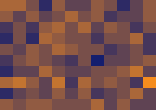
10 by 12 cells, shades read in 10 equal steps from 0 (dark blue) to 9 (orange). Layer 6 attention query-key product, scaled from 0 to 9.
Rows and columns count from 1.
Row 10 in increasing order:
3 3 3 4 4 4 4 5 5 5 5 6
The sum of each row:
46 48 47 43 46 39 46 60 42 51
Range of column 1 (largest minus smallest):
5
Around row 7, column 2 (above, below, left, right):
4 7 1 3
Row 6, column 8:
0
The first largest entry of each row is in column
1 6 5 4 5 3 11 12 11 8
